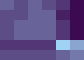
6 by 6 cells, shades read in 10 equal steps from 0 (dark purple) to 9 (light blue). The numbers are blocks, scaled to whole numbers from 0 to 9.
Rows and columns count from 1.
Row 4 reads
3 4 4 4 2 0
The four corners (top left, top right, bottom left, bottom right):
4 0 3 5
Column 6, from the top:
0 0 0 0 7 5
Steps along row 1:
down up down down down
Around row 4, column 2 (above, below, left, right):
4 2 3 4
